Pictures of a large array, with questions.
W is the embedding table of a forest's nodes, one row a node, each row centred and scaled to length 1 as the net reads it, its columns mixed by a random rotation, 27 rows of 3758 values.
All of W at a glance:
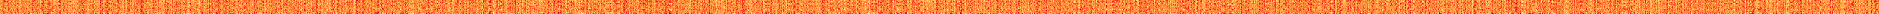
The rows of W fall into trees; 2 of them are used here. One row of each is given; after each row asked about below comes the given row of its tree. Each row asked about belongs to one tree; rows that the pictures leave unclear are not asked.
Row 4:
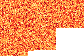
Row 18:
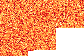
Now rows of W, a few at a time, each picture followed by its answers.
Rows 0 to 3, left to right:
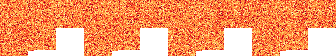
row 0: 18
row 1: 4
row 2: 4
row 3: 4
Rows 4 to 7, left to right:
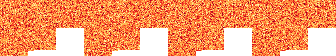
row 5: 4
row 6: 18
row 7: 18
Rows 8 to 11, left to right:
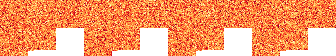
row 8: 4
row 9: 18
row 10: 4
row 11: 4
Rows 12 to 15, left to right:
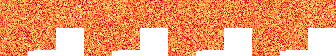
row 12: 18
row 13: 4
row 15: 18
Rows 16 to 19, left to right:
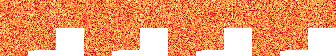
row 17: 18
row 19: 18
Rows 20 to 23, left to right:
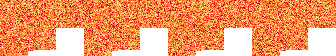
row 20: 18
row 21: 4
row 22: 4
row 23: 18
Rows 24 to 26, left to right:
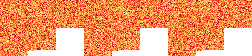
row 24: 4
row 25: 4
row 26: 4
